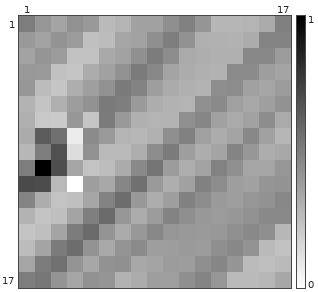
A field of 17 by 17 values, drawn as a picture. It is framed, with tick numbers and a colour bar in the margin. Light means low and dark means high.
Slope: none. Odd patch: rougher, in the middle left. Roughest part: middle left. Grain: diagonal, up to the right.
